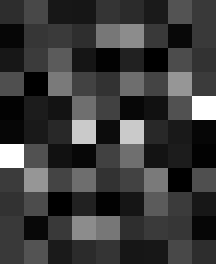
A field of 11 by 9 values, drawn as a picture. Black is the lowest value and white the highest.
Roughest part: centre. Seam: none. Symmetry: a half turn. Average level on the scale: 20%. Slope: none.
